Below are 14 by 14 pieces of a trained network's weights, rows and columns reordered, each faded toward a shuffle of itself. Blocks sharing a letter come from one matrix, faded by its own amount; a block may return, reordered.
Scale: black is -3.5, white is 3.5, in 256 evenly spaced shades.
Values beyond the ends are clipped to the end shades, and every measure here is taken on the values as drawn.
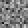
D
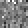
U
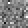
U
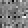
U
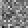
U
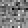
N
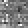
N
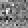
N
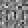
D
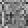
D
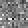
U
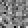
U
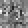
U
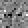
U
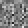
D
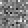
U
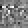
U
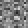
D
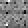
N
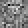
D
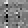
N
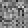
D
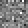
U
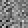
D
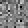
D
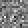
D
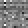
N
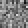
D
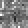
N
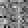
U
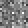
U
